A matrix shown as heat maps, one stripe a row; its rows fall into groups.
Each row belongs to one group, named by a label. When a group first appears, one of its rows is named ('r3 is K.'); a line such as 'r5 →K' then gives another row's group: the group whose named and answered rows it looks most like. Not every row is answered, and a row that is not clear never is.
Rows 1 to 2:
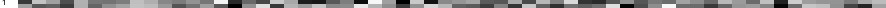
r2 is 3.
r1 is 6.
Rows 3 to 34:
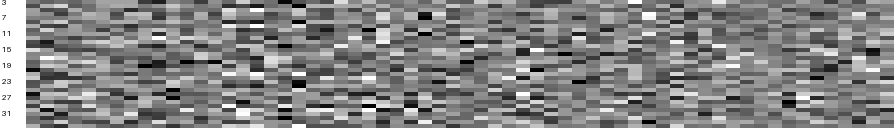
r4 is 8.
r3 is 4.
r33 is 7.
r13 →3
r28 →3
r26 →6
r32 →4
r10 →6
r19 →4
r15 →3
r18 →6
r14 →4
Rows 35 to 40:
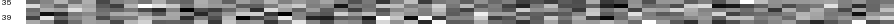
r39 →6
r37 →6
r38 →4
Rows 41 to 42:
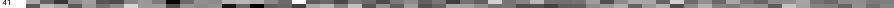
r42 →8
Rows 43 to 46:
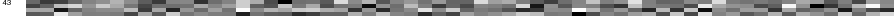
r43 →4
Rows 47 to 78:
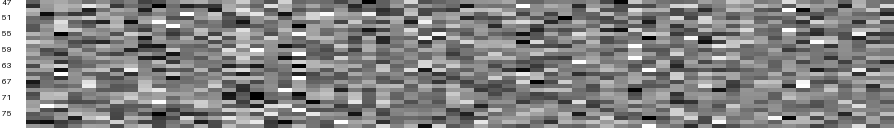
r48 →6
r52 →7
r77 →4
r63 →8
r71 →8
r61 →4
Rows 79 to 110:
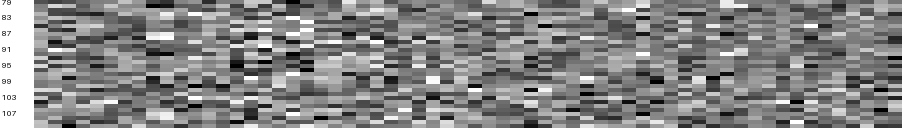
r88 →7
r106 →3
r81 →3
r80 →4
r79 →4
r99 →7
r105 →6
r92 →4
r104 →6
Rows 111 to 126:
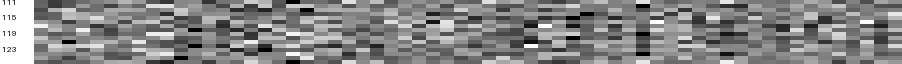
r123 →8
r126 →4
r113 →8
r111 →4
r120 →3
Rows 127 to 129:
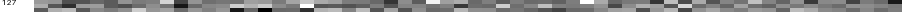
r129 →8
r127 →7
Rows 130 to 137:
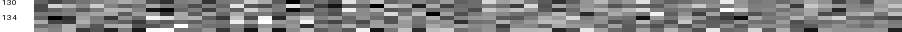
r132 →4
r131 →6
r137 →7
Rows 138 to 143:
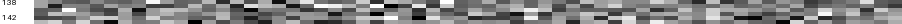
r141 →6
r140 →7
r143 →6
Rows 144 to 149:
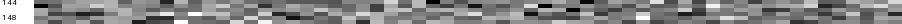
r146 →3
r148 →4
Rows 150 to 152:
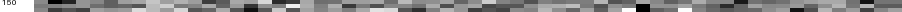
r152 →3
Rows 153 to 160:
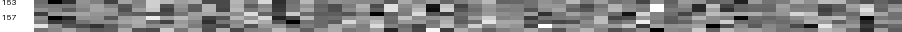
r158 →4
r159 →3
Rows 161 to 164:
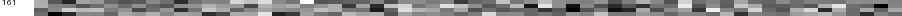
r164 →4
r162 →3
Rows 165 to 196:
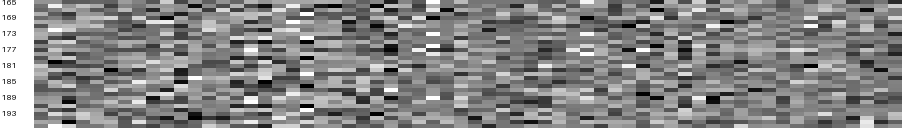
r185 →8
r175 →8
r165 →7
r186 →8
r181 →3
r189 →7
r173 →7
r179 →8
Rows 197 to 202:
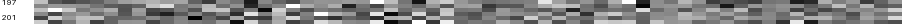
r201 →6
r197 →3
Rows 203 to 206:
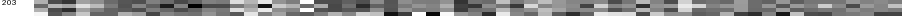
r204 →6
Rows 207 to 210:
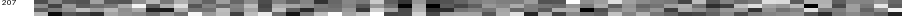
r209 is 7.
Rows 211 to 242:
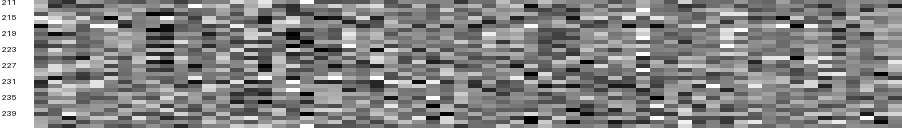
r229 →3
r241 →3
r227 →6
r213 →4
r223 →6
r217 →6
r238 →3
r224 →4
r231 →6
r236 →8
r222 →4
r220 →4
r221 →8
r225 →3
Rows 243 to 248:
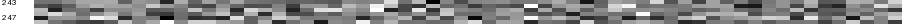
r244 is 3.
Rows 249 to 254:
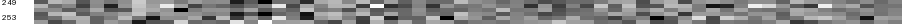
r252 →8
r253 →7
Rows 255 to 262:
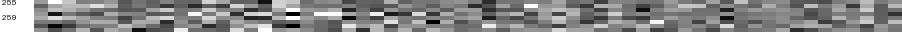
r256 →6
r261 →4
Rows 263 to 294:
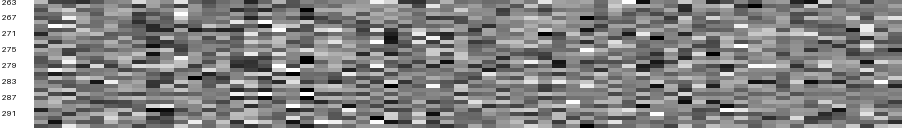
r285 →8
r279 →3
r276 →7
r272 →7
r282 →6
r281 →4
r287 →8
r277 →8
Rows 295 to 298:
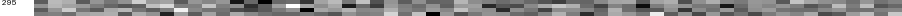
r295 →8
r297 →8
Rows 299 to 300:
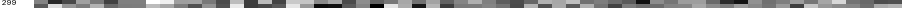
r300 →6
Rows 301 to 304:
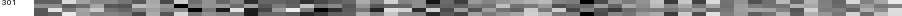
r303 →6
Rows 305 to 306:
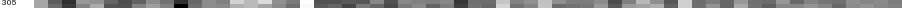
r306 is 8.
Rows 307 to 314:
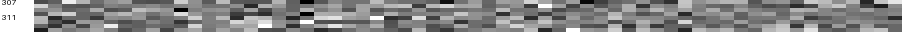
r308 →3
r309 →8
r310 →8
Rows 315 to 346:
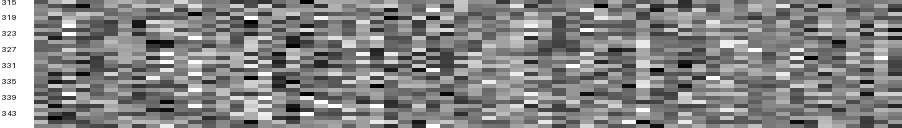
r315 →8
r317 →7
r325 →4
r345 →3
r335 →4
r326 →4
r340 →6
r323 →7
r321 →7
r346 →7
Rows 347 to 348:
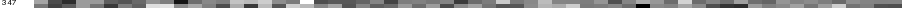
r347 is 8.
